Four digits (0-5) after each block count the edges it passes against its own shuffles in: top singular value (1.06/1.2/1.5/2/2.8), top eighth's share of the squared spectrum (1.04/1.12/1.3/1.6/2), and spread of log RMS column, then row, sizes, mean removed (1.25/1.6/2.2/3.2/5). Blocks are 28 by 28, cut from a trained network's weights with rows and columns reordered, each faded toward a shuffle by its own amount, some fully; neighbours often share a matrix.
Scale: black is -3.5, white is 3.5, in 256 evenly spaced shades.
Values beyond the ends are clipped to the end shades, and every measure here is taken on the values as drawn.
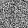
0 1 0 0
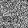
2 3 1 0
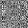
3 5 3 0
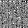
2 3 0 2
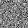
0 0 0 0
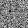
0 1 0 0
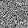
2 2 0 0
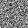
1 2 0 0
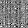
3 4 0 2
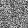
0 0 0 0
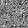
2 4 1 0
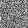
0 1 0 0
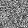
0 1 0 0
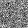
0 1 0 0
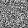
2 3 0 0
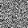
2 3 1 0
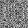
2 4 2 0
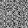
3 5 2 0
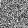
0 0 0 0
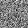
0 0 0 0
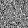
2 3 1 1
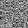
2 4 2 0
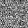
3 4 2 0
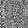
3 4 2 0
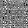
2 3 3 0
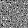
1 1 1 0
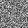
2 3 0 0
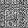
3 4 2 1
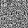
3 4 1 1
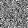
0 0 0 0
